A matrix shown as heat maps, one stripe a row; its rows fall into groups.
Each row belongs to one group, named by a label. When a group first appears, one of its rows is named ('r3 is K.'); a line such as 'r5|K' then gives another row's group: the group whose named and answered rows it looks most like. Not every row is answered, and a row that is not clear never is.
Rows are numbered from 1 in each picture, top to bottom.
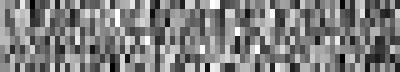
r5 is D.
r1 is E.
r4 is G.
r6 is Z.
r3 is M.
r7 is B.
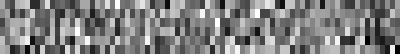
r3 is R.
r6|Z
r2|Z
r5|D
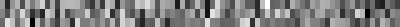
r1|B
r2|E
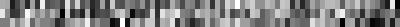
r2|Z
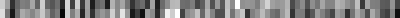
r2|G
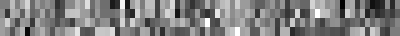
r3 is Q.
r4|G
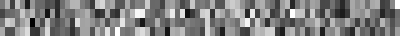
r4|M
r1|G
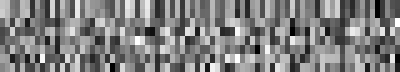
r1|D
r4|E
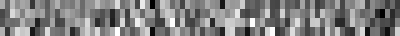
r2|B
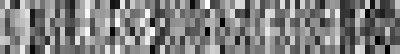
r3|M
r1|Q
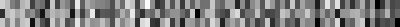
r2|R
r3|D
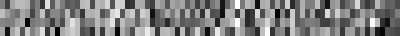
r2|D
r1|M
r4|B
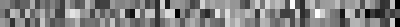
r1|Z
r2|B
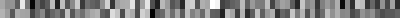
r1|E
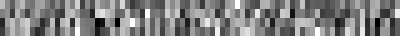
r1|G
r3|R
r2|G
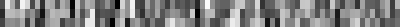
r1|R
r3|Q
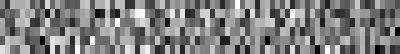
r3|M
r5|R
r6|D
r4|G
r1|M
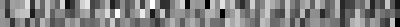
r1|M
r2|M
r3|G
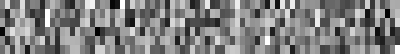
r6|G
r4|R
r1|Q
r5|B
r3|M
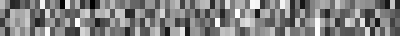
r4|M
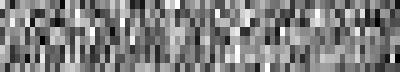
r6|Z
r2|R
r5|Q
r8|B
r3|B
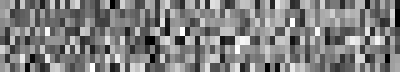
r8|Q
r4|M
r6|Z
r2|Z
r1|E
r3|Z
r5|E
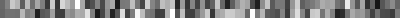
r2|Q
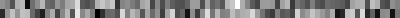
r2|R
